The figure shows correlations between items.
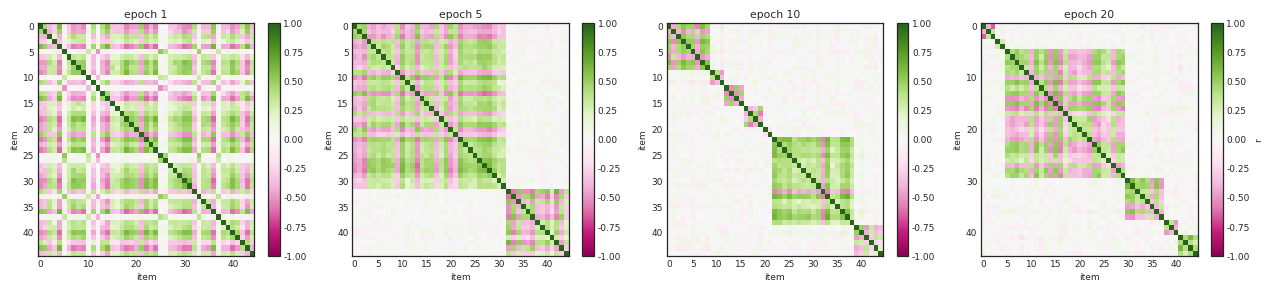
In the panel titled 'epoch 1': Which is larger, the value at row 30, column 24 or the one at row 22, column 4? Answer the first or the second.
the first
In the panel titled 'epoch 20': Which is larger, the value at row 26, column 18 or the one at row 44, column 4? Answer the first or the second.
the second
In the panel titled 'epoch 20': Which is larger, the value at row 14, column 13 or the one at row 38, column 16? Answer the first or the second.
the second
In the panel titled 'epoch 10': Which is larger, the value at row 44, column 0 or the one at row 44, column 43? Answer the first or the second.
the second
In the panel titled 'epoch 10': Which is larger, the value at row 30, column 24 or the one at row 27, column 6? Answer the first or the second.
the first
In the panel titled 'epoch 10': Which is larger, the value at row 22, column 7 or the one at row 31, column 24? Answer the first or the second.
the second
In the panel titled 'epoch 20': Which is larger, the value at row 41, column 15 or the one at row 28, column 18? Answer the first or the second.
the first
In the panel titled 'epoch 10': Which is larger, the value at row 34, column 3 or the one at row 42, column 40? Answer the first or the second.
the second
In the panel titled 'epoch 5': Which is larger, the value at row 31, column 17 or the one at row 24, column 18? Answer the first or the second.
the second
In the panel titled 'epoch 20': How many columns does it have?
45
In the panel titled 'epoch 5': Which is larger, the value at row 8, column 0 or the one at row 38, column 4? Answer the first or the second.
the second
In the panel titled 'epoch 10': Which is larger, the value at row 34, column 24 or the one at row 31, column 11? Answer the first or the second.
the first
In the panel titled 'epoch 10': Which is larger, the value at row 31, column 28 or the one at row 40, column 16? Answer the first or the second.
the first
